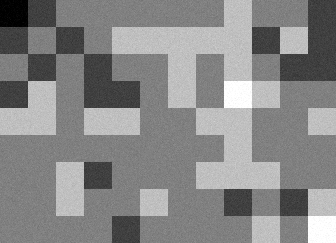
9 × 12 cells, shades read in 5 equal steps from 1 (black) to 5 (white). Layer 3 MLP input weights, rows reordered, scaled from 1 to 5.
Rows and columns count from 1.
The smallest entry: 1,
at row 1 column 1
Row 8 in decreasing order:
4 4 4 3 3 3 3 3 3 3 2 2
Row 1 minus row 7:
-2 -1 -1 1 0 0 0 -1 0 -1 0 -1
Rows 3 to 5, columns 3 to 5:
3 2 3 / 3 2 2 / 3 4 4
